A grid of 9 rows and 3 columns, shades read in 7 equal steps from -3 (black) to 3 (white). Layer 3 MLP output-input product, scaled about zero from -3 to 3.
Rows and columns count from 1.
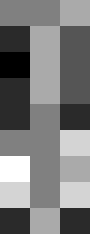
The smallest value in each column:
-3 0 -2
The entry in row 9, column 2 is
1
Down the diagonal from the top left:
0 1 -1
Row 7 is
3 0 1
